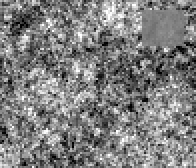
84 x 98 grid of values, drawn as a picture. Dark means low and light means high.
Overall the values sit about 50% of the way up the scale. No regular stripes run through it. No row or column stands out. No overall slope runs across the table. The top right is the smoothest part. An odd patch, calmer than its surroundings, sits in the top right. Neither half mirrors the other.
